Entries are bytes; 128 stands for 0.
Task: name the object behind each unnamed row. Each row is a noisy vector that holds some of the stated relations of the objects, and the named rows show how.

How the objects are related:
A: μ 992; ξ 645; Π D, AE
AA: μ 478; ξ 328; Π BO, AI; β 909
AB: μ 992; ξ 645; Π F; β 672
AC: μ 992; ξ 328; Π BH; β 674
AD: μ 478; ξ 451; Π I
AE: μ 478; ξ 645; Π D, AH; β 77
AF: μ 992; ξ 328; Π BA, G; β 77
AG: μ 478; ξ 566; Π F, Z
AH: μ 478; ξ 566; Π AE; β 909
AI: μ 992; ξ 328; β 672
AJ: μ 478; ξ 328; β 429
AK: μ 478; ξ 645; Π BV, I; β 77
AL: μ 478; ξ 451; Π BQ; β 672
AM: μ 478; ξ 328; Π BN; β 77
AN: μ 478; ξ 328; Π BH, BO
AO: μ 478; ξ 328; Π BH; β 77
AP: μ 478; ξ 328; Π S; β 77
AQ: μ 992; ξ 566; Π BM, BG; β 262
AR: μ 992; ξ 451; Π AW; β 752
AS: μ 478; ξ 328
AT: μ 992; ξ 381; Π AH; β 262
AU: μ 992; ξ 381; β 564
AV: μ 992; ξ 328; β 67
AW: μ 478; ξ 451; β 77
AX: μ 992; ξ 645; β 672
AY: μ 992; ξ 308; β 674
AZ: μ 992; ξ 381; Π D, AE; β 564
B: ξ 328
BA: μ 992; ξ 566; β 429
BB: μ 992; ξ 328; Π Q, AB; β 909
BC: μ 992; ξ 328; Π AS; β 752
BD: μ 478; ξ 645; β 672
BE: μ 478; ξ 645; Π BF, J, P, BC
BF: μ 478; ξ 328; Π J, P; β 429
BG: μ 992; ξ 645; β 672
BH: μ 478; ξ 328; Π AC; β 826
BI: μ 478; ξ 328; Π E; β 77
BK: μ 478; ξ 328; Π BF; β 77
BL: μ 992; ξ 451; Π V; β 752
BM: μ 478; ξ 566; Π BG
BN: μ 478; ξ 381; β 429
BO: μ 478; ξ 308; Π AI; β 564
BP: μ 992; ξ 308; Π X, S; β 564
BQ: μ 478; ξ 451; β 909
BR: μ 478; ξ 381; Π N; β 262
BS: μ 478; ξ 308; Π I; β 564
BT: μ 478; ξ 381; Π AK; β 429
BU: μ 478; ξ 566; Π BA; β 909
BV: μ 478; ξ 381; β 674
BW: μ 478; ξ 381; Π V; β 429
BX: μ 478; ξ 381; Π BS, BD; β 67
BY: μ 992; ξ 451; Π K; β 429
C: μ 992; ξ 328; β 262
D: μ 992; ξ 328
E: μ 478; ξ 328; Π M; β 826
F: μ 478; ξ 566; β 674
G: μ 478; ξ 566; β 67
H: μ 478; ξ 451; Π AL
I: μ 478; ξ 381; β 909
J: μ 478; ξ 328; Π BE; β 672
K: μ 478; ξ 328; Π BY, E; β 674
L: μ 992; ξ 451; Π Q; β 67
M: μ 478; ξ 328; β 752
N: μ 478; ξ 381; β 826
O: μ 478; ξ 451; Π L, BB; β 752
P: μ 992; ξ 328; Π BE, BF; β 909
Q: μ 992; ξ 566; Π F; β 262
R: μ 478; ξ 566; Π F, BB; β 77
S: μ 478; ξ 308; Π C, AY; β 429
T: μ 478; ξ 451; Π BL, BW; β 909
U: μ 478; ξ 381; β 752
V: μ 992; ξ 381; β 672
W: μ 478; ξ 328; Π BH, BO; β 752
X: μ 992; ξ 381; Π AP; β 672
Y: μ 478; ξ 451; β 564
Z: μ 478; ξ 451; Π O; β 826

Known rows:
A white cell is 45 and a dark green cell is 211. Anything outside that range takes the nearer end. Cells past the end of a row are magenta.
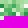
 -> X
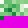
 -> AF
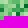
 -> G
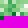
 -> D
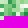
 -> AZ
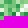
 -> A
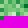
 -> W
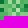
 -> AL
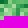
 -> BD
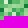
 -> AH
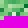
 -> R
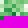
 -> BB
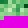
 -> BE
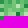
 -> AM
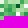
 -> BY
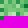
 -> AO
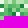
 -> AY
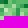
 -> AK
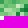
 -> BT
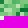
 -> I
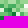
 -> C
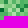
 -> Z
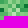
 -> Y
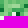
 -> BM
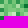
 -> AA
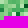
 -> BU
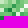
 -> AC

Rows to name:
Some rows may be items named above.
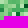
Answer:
BU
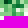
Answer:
B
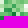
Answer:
BB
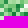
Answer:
BG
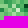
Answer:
T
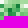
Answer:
BA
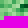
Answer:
S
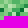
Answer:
F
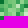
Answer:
AP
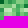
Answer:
AE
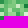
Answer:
BK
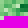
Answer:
BS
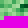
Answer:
S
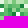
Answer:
AY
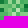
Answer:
H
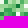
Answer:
L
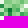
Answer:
AQ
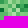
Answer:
AW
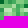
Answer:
AE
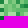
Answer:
BH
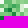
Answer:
AF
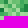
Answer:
AD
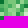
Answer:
AP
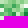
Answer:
AU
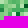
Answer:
BU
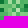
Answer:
AL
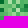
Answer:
BQ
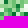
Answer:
AB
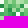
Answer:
BP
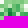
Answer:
Q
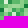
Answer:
AH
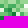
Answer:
C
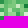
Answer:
BK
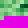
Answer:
S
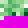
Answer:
V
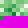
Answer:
AV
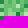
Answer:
AJ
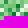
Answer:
AX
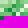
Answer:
AI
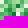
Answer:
BL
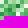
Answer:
AR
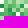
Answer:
BP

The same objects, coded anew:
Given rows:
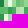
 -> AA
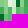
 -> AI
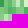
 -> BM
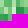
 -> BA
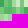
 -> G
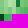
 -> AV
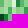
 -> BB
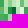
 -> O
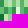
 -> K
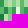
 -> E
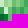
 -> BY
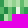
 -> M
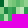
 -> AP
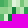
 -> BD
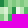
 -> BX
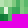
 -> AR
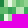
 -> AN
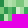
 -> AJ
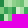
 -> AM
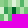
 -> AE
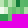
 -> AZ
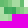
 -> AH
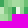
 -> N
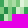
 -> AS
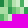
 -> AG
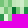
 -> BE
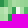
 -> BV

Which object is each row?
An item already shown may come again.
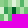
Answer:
AE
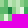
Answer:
BO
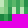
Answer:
AY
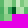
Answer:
T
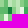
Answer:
BO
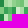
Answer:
AM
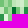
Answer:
BE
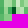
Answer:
T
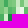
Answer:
BS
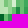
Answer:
AX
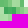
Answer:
AH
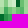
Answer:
D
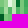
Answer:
AC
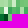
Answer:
L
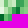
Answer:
A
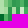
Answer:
BP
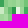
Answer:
U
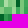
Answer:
C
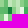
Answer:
BO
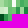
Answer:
AB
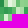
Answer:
BH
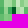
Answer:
H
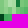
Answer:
AV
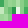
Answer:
BW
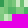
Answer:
BU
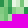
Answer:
F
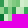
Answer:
BK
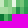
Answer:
BG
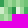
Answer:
BR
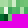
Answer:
L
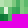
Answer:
AR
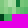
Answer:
AV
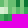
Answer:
X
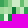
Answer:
AK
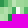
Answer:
I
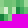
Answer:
AQ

